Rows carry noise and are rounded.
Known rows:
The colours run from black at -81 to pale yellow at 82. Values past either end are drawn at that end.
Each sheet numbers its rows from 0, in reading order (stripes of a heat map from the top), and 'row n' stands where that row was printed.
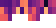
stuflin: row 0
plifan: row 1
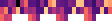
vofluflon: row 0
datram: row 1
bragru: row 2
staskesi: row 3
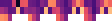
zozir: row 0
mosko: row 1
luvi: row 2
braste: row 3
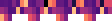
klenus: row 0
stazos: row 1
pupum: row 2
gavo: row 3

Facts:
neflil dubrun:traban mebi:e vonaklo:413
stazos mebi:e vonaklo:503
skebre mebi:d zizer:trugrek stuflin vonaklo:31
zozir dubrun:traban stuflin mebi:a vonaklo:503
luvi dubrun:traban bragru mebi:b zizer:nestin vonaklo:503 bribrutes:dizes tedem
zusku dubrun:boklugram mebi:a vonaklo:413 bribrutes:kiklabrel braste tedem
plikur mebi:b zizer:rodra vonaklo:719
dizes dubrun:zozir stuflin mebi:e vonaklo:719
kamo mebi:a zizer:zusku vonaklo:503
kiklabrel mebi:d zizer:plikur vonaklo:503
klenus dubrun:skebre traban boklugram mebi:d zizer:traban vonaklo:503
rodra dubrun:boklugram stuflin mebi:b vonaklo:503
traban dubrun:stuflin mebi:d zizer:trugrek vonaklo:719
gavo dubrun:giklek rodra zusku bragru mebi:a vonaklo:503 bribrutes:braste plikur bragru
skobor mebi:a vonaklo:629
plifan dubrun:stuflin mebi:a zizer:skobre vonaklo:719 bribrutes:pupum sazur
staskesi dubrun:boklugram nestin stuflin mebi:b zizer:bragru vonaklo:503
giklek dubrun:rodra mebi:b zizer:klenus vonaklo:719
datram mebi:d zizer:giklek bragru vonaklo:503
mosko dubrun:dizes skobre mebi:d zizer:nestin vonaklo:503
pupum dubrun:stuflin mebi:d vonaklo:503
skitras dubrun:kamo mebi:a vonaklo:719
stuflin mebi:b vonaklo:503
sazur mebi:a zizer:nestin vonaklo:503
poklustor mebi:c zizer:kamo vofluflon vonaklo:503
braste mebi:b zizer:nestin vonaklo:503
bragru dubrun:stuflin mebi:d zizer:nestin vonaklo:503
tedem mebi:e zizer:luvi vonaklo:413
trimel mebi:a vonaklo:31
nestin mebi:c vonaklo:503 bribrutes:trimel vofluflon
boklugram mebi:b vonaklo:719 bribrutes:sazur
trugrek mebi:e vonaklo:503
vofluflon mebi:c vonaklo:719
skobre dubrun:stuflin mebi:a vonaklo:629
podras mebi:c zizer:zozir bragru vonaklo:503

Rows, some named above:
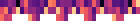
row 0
vofluflon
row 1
kiklabrel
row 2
boklugram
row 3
dizes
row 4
poklustor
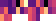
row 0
podras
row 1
dizes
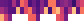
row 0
sazur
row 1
stuflin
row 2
boklugram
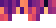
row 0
stuflin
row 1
plifan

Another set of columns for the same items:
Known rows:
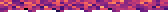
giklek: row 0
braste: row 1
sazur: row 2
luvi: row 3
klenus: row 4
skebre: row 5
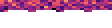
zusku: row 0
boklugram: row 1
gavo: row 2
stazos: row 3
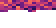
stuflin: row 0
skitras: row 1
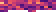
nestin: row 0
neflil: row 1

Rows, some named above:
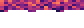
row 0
sazur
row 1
stuflin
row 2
trimel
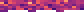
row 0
podras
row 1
nestin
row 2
pupum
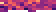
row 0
vofluflon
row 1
klenus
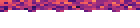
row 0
plifan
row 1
kamo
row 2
tedem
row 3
kiklabrel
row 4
rodra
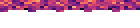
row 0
giklek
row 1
skebre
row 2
plikur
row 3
traban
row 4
dizes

